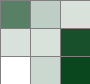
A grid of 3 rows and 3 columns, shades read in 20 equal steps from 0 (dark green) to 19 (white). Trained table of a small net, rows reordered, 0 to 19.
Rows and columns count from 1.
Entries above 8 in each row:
2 2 2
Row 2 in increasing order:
1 16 16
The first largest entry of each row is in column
3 1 1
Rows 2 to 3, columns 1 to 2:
16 16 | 19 15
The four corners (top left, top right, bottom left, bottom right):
6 16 19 0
